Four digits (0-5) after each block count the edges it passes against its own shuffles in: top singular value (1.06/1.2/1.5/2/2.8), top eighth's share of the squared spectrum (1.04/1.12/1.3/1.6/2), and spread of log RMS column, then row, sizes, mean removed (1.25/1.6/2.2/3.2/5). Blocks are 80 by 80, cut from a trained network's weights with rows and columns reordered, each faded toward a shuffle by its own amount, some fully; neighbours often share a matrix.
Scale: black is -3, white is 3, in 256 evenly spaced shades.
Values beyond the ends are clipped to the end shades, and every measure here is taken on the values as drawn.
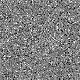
3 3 1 1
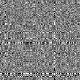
4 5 2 3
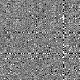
4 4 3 2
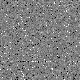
2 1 0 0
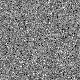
0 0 0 0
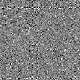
3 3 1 2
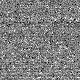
2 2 0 1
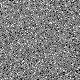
0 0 0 0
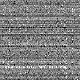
4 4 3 3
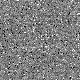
0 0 0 0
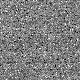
1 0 0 0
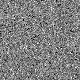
0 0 0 0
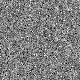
0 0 0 0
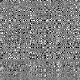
4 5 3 4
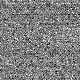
2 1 0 0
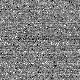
3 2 0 1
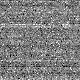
3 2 1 1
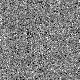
2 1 0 1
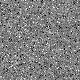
1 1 0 0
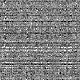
4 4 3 3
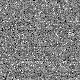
1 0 0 0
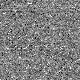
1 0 0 0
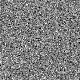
2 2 0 0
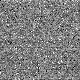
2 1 0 0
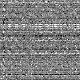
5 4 2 3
